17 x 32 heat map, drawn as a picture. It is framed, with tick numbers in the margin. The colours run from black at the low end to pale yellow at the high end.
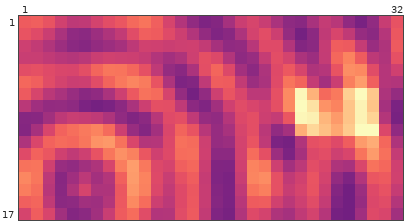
Odd patch: higher, in the middle right. Roughest part: middle right. Odd rows or columns: none. Ninth with the highest average: middle right. Rings: centred on the bottom left. Slope: none.
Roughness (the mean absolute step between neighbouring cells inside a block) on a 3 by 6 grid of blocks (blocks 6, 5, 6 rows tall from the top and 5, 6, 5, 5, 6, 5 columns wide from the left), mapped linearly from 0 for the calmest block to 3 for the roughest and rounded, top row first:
011111 / 121033 / 110111
